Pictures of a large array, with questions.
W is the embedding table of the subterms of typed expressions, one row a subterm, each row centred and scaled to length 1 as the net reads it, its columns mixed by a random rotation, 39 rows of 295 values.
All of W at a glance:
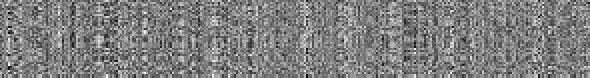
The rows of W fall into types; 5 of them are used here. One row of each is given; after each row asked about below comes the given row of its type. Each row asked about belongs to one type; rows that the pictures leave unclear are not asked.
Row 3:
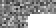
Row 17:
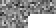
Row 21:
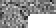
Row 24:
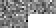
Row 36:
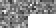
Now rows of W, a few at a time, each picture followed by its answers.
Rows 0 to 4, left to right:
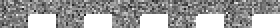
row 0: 24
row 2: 17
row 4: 3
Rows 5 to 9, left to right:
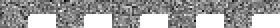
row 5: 21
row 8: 24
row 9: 3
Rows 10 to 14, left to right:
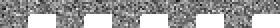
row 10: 24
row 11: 17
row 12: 17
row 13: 36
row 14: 21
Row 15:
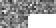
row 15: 36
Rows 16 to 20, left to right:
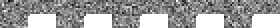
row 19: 24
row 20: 21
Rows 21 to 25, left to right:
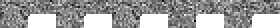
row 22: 17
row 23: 21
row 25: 17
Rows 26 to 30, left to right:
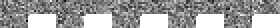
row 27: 3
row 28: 17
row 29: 17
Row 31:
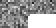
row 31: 21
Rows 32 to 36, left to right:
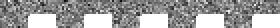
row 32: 24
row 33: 36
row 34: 3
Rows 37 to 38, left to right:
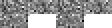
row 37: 24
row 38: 24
